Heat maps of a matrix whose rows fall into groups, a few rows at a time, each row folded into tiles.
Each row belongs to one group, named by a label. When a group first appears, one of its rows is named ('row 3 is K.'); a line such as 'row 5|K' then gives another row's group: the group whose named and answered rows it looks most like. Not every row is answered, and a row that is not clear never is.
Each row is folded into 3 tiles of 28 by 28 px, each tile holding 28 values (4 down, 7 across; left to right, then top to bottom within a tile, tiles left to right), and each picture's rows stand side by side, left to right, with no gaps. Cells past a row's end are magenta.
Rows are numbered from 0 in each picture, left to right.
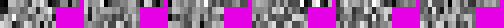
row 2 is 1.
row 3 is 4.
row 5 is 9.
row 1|4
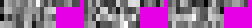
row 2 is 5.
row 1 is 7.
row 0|1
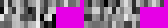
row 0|7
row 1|9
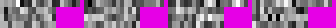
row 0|4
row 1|5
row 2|9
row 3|9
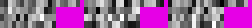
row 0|9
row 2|1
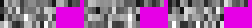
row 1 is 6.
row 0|1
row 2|5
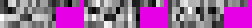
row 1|6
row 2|7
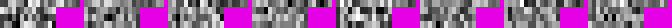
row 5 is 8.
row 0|8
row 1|6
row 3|6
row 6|4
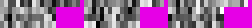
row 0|4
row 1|8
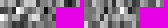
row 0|6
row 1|9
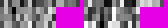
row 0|5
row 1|8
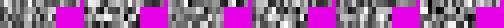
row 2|4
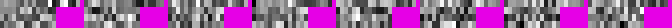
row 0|4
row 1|6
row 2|1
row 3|1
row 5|8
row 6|8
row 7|6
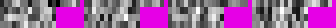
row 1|9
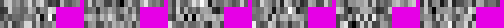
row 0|1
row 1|5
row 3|9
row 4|8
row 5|5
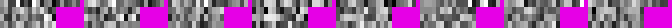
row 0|4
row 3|7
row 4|5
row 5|4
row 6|4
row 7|4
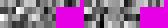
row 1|8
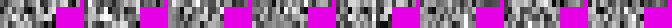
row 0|7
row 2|6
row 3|9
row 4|7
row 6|1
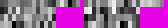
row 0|1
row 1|8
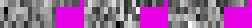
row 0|4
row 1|6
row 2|5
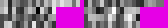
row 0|8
